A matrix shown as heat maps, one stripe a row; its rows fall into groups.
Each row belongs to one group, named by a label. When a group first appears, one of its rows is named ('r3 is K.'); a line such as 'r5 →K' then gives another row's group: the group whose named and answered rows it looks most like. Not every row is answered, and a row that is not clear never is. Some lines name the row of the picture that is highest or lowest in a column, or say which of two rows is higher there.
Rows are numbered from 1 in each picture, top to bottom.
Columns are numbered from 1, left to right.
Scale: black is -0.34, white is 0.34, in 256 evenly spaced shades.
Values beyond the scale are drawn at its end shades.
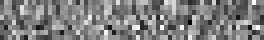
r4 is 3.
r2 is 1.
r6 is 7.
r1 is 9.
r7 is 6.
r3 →1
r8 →7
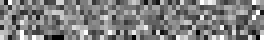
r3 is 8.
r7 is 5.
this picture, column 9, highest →8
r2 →6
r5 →1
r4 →9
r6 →9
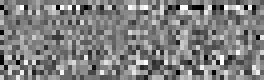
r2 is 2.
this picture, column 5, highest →16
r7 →2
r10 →1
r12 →2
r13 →9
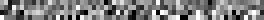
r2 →6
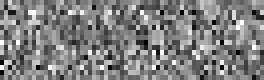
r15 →2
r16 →6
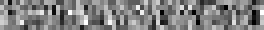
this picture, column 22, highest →5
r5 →5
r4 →5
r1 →6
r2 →7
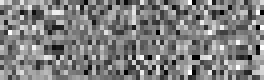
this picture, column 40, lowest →7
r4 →5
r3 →8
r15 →1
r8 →8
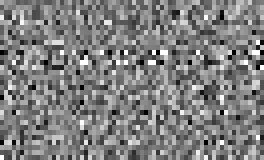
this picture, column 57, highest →23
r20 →2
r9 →8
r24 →3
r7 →6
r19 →6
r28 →8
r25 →1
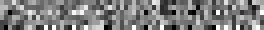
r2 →5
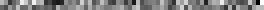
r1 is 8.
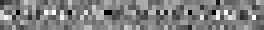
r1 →9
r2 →6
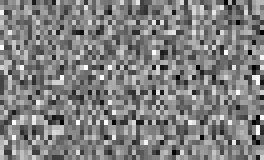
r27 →8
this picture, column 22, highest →14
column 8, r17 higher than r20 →Yes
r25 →6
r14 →5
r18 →7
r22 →3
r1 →7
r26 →8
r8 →9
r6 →5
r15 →6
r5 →3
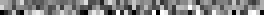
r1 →5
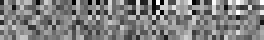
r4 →3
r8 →1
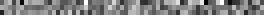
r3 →2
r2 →5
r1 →2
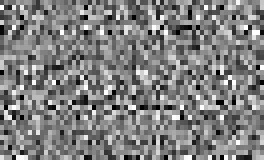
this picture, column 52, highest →2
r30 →6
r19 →6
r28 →5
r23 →6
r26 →3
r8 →9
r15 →9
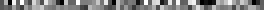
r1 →6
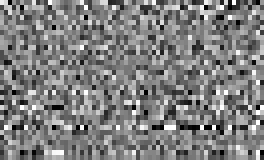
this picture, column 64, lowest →13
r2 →2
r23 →7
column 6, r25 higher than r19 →No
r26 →9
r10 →7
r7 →8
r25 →8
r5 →3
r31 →8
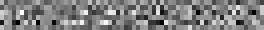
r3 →5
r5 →9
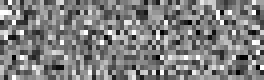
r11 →8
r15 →3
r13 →9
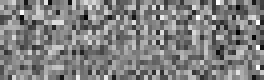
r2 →3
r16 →6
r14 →8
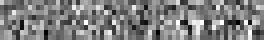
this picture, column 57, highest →2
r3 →6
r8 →1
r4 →7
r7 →1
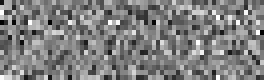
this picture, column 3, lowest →8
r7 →8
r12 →6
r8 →6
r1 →2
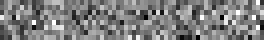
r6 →8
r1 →8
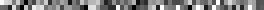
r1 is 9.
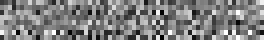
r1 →7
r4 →1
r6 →5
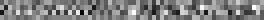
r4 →3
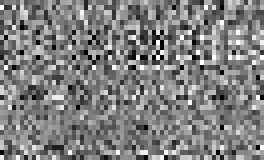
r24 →7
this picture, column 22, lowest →11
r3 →1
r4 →1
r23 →5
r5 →2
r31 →9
